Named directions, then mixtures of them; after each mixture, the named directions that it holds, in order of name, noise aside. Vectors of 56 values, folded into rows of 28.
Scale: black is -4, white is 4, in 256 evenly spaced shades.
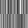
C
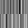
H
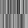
C, H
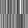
C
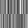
C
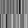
H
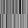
C, H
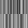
C, H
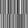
C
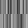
C, H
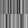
C, H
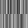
C, H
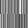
C, H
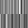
H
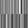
H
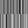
H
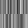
C, H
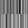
H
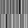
H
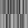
C, H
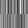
C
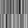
H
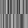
C, H
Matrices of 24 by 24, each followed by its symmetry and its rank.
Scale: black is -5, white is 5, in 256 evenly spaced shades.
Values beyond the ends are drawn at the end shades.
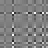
symmetric, rank one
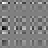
neither, rank one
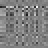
neither, rank two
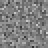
antisymmetric, full rank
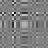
symmetric, rank one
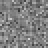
antisymmetric, full rank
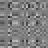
neither, rank two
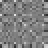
symmetric, rank three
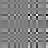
neither, rank one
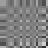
symmetric, rank one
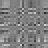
neither, rank two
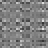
neither, rank two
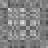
symmetric, rank three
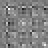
symmetric, rank three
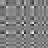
symmetric, rank one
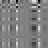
neither, rank one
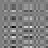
neither, rank one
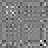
symmetric, rank three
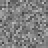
antisymmetric, full rank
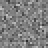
antisymmetric, full rank
